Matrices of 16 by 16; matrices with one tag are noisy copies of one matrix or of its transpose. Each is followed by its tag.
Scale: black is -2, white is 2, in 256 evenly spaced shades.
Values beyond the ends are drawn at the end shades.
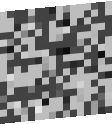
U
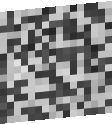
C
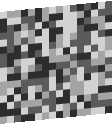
U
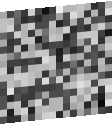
U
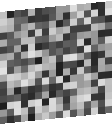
U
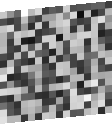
C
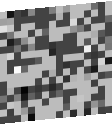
U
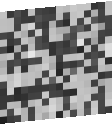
U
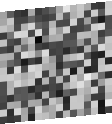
U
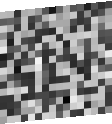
C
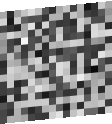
C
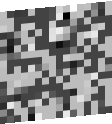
U
